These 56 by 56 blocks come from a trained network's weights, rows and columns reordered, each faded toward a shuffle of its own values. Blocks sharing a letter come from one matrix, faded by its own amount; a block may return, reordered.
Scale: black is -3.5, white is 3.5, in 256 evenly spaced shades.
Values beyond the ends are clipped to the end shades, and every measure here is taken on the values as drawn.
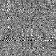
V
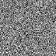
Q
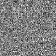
Q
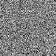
Q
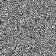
Q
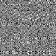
V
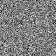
Q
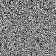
Q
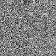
Q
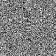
Q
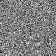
Q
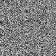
Q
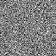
Q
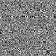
V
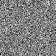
Q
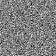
Q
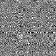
V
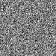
Q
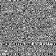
V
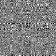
V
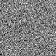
Q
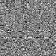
V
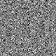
Q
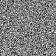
Q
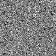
Q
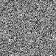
Q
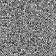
Q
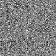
Q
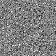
Q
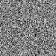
Q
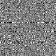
V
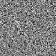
Q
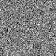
Q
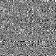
V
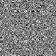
V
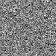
Q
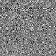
V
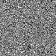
Q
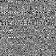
V
